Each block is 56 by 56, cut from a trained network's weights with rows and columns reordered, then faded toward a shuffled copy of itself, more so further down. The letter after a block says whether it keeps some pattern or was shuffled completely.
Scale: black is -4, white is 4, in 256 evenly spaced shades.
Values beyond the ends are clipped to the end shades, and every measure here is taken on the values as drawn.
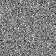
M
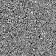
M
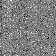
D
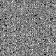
D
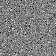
M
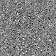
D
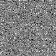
D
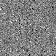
D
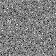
M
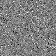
D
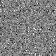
D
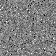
M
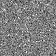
M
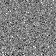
D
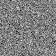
M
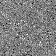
M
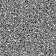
M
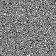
M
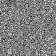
D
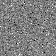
M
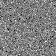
M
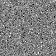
M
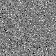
M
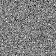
M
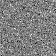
M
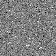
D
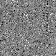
D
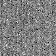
D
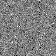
D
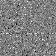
D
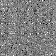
D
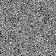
D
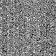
D
